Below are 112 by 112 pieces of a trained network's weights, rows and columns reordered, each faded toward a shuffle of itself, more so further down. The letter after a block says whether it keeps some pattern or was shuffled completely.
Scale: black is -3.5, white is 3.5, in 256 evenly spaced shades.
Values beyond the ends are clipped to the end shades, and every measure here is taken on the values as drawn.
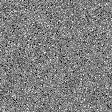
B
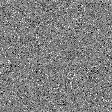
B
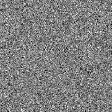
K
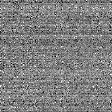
K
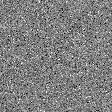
B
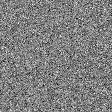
B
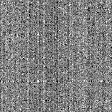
K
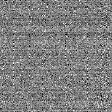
K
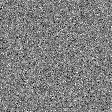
B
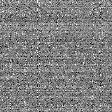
K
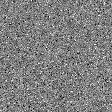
B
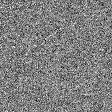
B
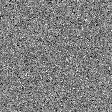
B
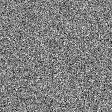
B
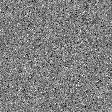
B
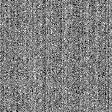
K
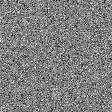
B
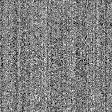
K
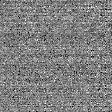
K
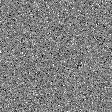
B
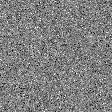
B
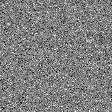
B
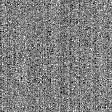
K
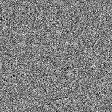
K
